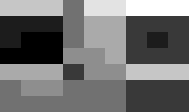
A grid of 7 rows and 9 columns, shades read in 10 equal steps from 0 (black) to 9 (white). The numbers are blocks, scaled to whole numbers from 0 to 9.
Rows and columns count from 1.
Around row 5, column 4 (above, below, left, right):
5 4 6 5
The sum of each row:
68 25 22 22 51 32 30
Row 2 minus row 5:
-5 -5 -5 2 1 1 -5 -5 -5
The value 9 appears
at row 1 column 7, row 1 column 8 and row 1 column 9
